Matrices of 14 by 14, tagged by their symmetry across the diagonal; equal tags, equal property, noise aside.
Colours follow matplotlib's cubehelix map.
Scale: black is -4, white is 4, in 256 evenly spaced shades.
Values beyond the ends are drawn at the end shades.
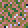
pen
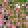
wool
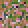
wool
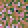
wool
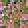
wool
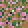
wool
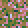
wool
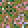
pen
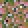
wool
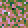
wool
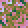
pen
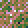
pen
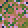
pen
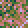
pen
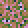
pen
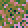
pen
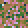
wool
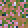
wool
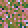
wool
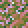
pen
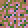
pen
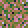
pen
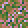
pen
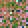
wool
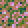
pen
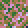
pen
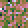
wool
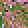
wool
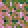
wool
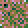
pen
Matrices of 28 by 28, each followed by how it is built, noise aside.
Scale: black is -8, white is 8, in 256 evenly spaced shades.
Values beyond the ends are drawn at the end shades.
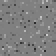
sparse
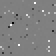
sparse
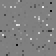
sparse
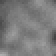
smooth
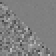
lower triangular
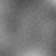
smooth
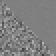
lower triangular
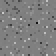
sparse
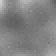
smooth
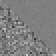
lower triangular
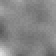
smooth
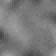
smooth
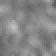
smooth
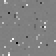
sparse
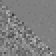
lower triangular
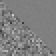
lower triangular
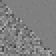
lower triangular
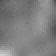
smooth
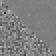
lower triangular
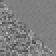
lower triangular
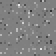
sparse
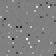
sparse
